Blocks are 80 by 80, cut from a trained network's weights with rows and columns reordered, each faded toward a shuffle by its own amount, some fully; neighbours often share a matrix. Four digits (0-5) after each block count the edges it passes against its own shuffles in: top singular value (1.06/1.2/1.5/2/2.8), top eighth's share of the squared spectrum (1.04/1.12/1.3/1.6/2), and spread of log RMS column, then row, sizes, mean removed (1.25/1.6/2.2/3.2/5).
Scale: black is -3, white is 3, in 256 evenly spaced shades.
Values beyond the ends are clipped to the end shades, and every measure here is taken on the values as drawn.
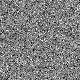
0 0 0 0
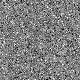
0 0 0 0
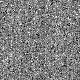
1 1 0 0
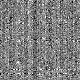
3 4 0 3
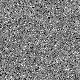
0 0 0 0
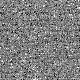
1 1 1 0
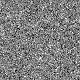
0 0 0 0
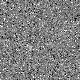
0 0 0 0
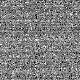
2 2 2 1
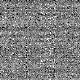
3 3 2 1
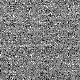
2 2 2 0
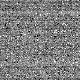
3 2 2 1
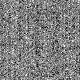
2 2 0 1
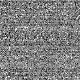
2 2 2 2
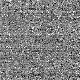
2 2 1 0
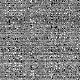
3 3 3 1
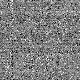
2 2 1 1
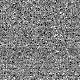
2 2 1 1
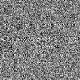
3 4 1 2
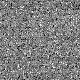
1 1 0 0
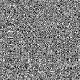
3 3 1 2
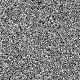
0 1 0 0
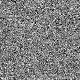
1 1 0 0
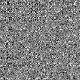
3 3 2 3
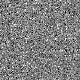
2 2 1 1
